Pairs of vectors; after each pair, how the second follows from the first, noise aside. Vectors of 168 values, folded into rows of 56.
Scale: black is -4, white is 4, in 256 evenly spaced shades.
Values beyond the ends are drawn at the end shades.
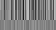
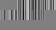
partly zeroed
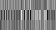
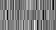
shuffled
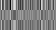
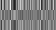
negated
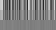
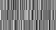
shuffled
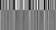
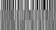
sign-scrambled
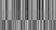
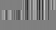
partly zeroed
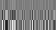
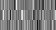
shuffled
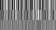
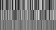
sign-scrambled
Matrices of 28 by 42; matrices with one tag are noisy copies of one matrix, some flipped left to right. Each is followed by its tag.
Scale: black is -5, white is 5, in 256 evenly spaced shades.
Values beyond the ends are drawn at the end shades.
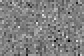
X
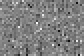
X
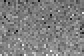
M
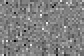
X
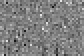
X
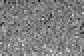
M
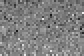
M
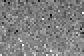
M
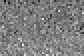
M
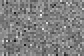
X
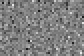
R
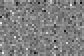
R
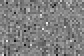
X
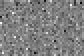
R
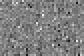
X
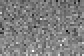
M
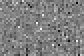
X
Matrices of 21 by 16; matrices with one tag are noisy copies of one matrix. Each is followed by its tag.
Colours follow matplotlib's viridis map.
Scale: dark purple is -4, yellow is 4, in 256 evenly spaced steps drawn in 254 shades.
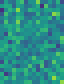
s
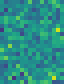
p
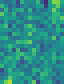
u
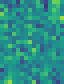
u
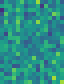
s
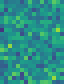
p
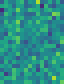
s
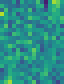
u
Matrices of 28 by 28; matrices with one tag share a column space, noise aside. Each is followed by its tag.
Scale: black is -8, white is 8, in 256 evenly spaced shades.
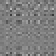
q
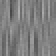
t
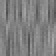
t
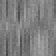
t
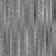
t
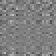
q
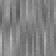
t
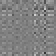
q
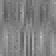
t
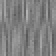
t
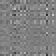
q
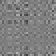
q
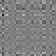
q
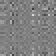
q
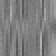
t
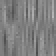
t
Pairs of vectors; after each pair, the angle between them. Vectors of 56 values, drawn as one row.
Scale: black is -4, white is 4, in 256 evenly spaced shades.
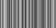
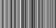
partly aligned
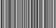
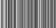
partly aligned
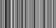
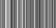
nearly opposite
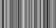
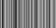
partly aligned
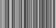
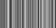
nearly opposite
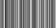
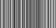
partly opposed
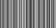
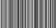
nearly opposite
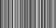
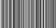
nearly opposite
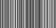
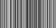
partly aligned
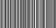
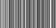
orthogonal
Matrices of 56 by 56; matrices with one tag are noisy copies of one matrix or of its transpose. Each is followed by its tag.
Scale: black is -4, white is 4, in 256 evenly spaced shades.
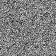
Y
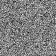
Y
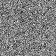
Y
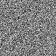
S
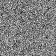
Y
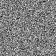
S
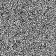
Y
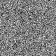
Y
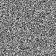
S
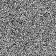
Y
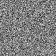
S
